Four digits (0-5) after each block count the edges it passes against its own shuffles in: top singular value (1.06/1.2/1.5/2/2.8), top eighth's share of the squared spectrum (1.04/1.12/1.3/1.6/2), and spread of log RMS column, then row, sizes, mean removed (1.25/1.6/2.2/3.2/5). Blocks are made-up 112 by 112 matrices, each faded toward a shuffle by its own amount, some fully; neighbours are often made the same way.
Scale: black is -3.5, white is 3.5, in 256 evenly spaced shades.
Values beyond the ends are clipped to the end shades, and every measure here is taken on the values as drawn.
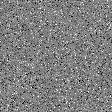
0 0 0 0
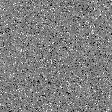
2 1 0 0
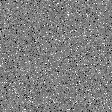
0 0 0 0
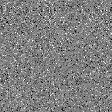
4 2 1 1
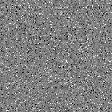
4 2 1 1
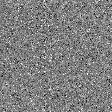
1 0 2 0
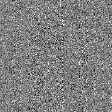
1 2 4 0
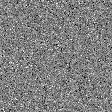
0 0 0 0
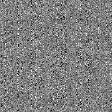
1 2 4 0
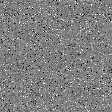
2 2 0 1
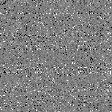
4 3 2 2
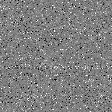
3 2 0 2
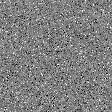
0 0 0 0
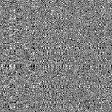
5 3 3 3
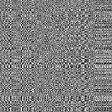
5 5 4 4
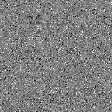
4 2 1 1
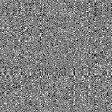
4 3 3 2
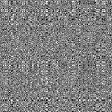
5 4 3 3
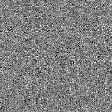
4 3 2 2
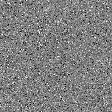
3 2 1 0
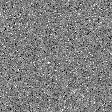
2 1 0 0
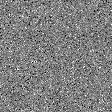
2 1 0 0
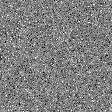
0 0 0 0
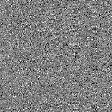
4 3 2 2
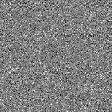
4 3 2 2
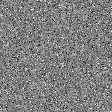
1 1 0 0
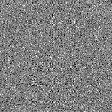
4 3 2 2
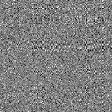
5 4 2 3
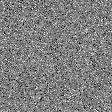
0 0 0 0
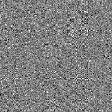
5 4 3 2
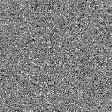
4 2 1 1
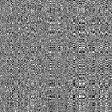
5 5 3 3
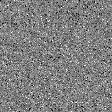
3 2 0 1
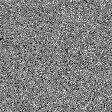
3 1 0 0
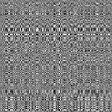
5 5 4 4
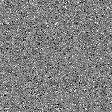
3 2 0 1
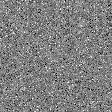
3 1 0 0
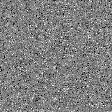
3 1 0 0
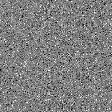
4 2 1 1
